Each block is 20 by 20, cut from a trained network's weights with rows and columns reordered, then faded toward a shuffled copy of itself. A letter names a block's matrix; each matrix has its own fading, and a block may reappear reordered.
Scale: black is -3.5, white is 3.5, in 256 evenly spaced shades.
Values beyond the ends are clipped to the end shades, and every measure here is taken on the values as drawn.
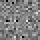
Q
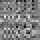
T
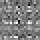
T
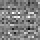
T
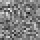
Q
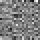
Q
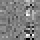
T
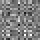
T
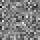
Q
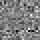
Q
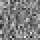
Q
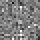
Q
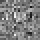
Q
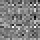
T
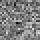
Q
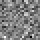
Q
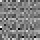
T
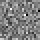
Q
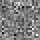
Q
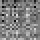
T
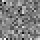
Q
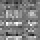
T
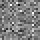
Q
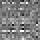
T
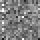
Q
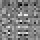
T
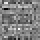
T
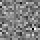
Q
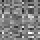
T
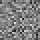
Q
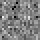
Q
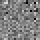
Q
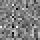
Q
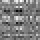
T
